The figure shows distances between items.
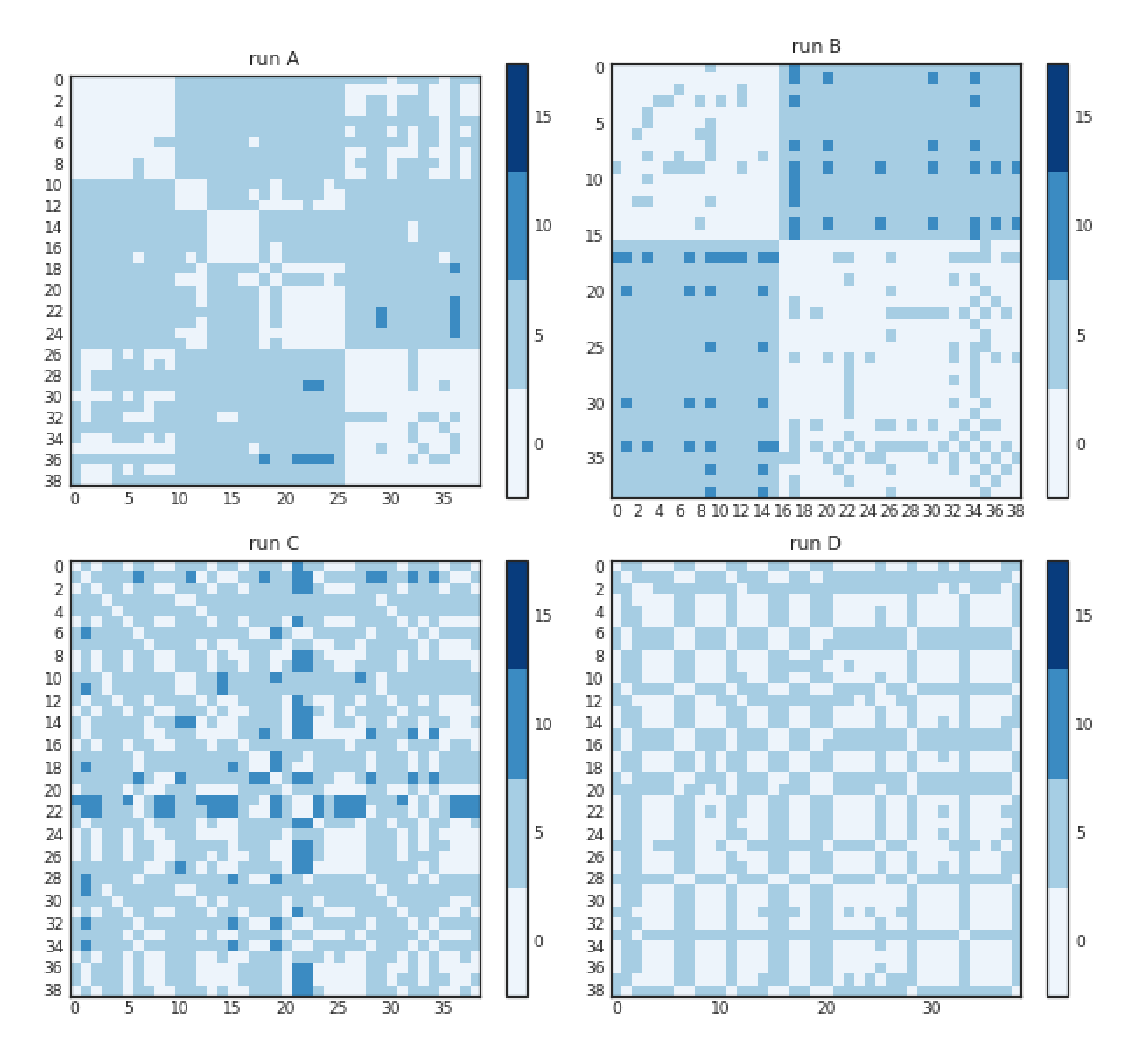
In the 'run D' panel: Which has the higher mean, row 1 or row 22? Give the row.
1
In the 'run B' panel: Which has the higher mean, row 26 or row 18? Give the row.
26
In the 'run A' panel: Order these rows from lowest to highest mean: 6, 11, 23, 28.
28, 6, 11, 23
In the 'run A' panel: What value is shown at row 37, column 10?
5
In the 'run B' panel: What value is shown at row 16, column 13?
5
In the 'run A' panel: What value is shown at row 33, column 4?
5
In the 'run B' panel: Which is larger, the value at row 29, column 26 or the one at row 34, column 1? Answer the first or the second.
the second
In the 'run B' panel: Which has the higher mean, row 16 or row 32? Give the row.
32
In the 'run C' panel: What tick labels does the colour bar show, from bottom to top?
0, 5, 10, 15
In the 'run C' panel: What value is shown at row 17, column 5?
5
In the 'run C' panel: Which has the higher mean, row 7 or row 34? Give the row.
34
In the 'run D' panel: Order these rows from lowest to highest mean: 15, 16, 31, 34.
34, 31, 15, 16
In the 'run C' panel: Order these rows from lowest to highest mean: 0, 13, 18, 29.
13, 0, 18, 29
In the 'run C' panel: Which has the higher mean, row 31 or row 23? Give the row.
23
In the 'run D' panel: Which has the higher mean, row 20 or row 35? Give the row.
20
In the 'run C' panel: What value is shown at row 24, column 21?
5
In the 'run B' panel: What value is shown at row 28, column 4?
5
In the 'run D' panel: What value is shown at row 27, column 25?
5
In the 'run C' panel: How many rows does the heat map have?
39
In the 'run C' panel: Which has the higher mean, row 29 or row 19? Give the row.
19
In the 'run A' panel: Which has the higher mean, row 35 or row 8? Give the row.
8
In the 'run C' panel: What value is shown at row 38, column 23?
5
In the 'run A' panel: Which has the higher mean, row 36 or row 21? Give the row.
36
